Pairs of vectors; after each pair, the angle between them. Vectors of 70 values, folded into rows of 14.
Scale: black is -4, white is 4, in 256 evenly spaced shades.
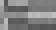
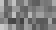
partly aligned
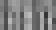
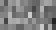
partly aligned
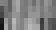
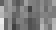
nearly opposite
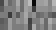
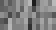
nearly parallel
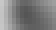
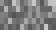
orthogonal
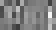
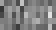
nearly parallel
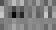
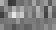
nearly opposite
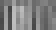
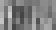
nearly opposite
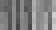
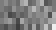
partly aligned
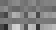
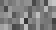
partly opposed
